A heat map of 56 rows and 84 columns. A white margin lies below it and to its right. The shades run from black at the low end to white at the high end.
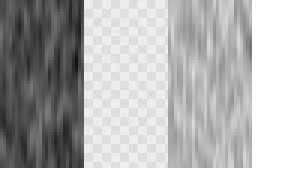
It is made of 1 by 3 panels. Panel 1,1: low, streaked downward. Panel 1,2: very high, checkered, faint in contrast. Panel 1,3: high, streaked downward.
